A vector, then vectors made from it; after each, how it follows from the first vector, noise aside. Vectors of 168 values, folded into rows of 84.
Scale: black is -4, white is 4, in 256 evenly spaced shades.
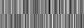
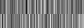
wrapped around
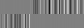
partly zeroed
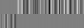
partly zeroed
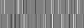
partly zeroed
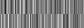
wrapped around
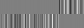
partly zeroed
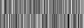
wrapped around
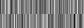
wrapped around
